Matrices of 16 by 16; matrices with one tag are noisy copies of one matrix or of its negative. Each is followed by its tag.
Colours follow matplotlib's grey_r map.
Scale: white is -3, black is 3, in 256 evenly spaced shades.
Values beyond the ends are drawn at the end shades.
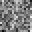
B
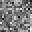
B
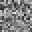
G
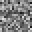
G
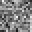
B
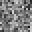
B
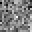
B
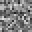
G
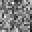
B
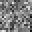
B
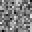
B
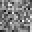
B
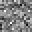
G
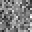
B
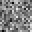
B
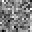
B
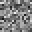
G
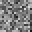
B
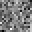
B
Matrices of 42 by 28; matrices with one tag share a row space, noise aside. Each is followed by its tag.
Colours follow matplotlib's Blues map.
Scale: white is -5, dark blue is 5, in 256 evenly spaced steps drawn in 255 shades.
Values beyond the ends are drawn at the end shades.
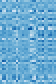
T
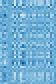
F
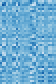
T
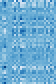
F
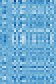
F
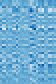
T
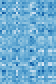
T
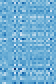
F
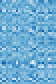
T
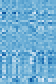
T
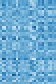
T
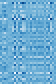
F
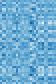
T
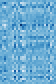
F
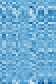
T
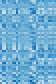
T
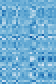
T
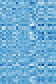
T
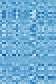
T
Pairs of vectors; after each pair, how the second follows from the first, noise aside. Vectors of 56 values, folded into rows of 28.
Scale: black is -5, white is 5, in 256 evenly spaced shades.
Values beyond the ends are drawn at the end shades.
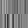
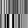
scaled up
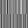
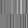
partly zeroed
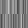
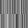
wrapped around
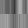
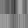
copied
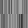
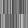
negated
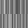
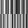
scaled up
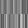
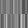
copied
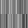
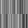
copied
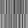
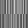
negated
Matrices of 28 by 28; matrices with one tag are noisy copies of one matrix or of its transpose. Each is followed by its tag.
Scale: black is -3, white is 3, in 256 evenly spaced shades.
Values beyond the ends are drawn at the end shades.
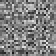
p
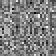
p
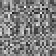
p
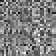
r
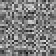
p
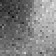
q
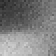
q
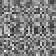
p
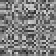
p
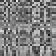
r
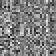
p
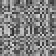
p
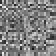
r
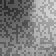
q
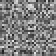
p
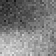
q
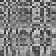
r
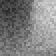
q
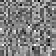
r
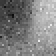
q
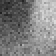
q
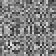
p
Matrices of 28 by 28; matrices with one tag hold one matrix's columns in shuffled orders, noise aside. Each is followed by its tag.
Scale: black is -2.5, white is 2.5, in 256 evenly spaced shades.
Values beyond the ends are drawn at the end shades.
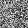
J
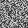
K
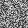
K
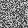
K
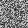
K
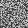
K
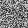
J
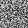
J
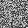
K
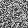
K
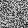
K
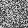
K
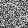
K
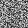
K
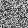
J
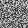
J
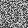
K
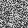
K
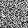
K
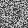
K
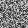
J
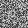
K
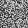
J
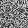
J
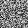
J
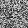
J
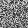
J
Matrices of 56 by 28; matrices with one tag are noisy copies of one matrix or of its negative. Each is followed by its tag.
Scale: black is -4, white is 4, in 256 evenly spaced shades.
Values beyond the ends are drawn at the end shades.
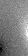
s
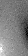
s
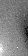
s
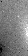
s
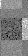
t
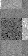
t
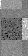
t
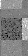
t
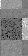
t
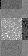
t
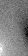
s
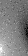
s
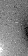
s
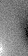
s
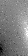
s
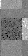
t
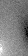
s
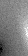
s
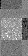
t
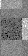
t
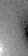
s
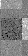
t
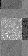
t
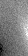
s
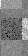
t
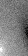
s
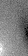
s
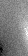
s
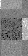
t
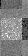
t
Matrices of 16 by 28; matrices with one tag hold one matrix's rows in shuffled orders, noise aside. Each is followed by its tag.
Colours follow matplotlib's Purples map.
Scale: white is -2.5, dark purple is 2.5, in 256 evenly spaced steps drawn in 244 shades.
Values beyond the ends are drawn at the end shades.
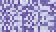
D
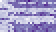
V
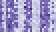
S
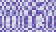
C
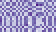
C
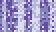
S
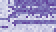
V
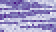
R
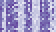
S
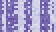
S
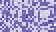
D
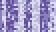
S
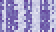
S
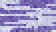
R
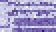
V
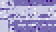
V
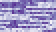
R
